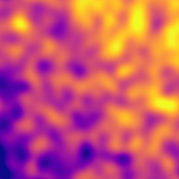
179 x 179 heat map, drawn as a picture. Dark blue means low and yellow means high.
Lone odd cells: none. Odd rows or columns: none. Slope: up to the top right. Ninth with the highest average: top right. Mirror symmetry: none.
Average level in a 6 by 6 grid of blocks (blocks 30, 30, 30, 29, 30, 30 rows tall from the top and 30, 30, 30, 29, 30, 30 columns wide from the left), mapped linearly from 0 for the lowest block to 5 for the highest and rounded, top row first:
324554 | 332445 | 123344 | 122345 | 122333 | 011223
